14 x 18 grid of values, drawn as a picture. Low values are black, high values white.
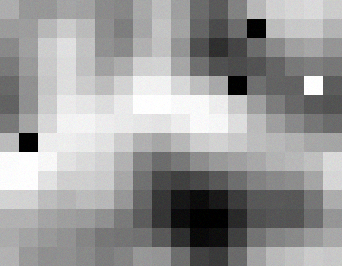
Stripes: none. Ninth with the lowest average: bottom middle. Lone odd cells: 4, 1 higher and 3 lower than their neighbours.
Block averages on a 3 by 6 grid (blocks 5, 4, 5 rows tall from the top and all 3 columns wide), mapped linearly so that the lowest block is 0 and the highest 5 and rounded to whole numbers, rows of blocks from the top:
3 4 4 2 2 3
4 5 4 4 4 3
4 3 2 0 2 3
